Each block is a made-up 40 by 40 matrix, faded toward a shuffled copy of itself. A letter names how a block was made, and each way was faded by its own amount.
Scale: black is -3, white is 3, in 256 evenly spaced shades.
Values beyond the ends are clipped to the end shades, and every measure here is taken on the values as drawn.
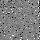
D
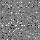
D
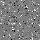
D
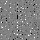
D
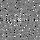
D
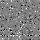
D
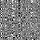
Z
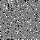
D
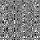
Z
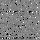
D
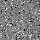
D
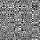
Z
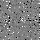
D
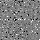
D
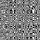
Z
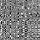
Z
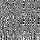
Z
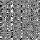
Z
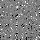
D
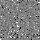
D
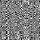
Z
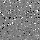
D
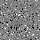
D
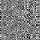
Z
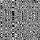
Z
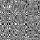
Z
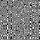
Z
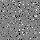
D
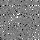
D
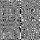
Z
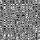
Z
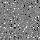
D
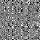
Z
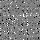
D
